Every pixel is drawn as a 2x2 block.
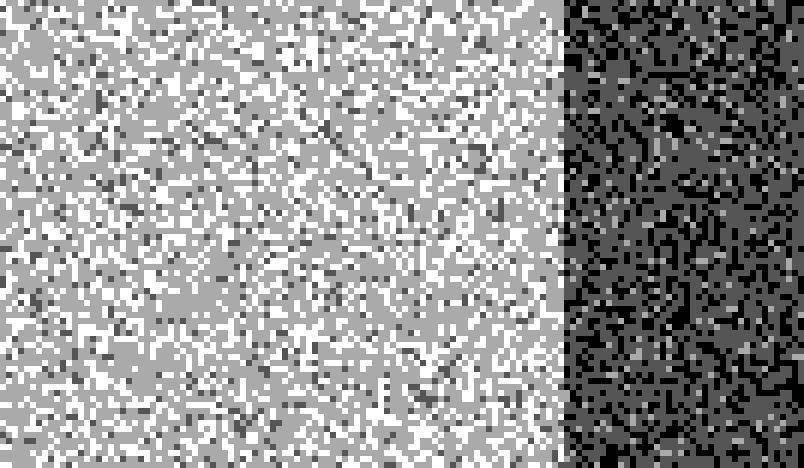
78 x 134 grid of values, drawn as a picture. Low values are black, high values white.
Average level on the scale: 60%. Seam: vertical, 70% of the way across, the left part higher. Stripes: none.
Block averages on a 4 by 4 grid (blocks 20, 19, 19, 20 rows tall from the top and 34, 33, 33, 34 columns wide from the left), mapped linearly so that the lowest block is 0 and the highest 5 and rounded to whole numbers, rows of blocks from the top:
5 5 4 0 / 5 5 4 0 / 5 5 4 0 / 5 5 4 0
